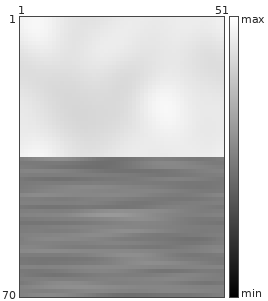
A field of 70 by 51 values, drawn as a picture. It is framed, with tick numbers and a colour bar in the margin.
The table splits into 2 rows of 1 panel. Panel 1,1: very high, smooth, faint in contrast. Panel 2,1: middling, streaked across, faint in contrast.
